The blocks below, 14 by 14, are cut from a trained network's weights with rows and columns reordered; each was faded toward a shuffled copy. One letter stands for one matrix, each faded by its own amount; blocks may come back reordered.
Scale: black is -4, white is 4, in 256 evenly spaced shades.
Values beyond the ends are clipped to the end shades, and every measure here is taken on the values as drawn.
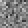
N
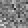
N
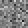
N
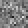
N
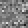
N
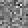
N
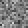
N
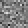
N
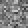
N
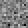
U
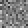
N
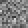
N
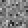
U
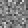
N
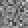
N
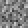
N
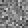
N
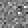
U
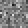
N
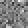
U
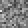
N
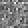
U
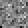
U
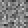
N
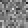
N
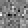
U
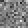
N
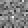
N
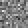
N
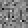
U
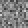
N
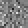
U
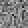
N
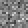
U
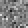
U
